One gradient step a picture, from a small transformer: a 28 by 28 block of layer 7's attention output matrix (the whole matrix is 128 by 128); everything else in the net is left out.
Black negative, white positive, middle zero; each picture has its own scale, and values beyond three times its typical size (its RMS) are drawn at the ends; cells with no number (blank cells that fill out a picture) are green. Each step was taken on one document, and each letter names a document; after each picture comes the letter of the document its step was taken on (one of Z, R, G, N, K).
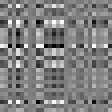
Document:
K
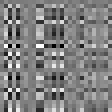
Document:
K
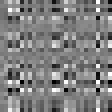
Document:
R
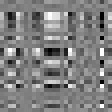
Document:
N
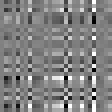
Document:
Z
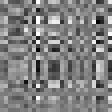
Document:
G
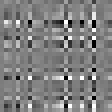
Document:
Z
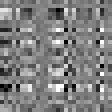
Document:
R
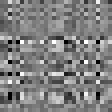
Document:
R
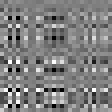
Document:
K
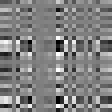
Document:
R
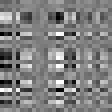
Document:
R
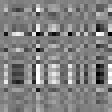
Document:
G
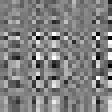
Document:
G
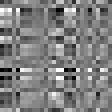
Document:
R
